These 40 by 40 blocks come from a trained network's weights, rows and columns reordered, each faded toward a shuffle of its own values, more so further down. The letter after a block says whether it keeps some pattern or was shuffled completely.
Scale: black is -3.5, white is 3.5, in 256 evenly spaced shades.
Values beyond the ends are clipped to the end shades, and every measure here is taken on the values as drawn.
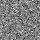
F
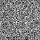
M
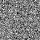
F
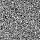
F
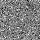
F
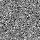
F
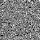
M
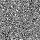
F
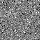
F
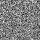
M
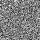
F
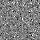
F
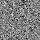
F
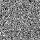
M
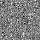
M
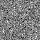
F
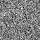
F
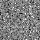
M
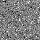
F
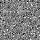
M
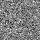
F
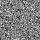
F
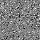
M
